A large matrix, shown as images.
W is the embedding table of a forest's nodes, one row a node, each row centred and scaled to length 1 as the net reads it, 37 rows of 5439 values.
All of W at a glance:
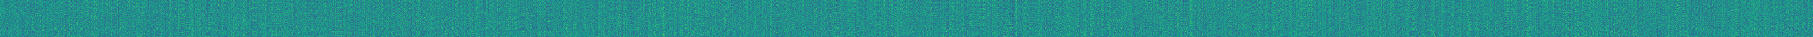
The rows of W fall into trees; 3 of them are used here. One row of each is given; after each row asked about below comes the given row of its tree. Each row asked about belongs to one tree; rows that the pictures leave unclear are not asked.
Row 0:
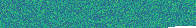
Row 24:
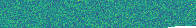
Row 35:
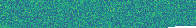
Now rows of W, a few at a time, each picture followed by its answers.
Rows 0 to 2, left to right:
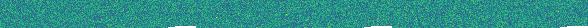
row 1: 0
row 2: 35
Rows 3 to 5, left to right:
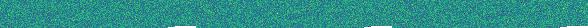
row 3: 24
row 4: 0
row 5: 0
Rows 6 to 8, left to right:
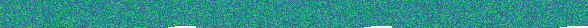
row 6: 24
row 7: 35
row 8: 0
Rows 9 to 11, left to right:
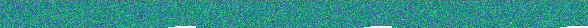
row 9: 0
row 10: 24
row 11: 0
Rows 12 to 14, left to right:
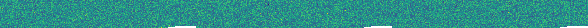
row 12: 24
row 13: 35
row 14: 0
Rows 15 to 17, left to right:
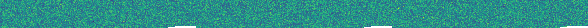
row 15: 35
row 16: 0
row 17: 24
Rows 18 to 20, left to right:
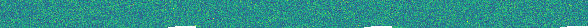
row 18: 0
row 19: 24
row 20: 35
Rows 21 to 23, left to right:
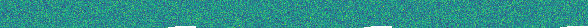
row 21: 0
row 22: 24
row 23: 0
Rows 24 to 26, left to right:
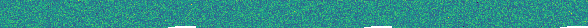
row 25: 0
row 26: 35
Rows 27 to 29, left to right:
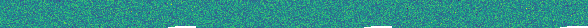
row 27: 24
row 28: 24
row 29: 24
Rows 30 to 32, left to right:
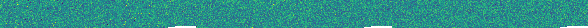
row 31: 35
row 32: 0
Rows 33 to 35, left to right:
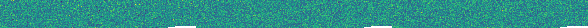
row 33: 35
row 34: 0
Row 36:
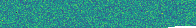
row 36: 24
